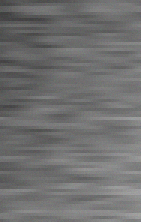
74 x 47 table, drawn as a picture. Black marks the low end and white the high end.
Values rise toward the bottom right. Streaks run across, left to right. The halves do not mirror each other. The ninth with the lowest average is the top left. The histogram is bell-shaped.
